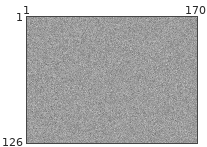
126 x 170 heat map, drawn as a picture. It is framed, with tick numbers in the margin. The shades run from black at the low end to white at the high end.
Odd rows or columns: none. Histogram: bell-shaped. Slope: none. Stripes: none. Grain: fine. Average level on the scale: 60%.
